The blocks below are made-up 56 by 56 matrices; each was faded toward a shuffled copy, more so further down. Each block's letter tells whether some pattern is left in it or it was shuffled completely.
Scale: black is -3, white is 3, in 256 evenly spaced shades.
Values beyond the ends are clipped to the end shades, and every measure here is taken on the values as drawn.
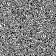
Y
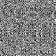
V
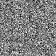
Y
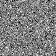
Y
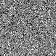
Y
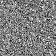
Y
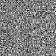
V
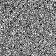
Y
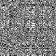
V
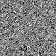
Y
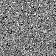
Y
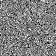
Y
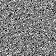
Y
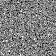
Y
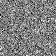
Y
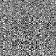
V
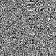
V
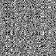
V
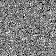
Y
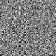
V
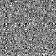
V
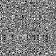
V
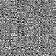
V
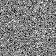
Y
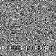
V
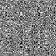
V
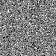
Y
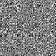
V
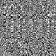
V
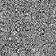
V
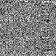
V
